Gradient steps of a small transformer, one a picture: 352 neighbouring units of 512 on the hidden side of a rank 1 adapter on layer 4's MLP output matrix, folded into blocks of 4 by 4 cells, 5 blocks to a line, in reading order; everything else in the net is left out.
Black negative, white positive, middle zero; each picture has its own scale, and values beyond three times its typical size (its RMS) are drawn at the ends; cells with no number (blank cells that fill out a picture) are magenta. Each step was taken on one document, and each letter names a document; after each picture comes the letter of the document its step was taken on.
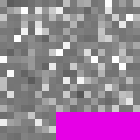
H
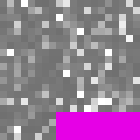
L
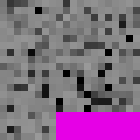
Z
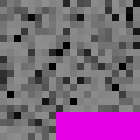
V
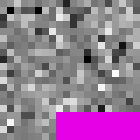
V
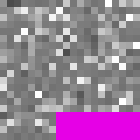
H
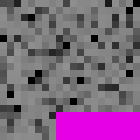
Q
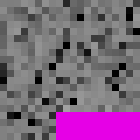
V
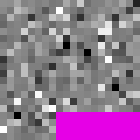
V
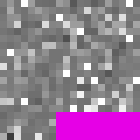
L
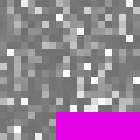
L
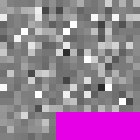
H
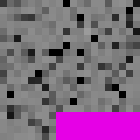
Q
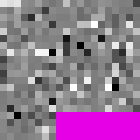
Q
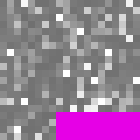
L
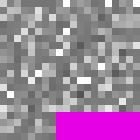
H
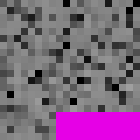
Q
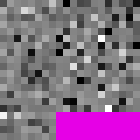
H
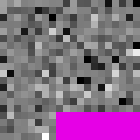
V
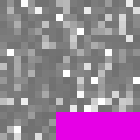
L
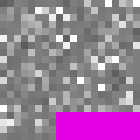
H
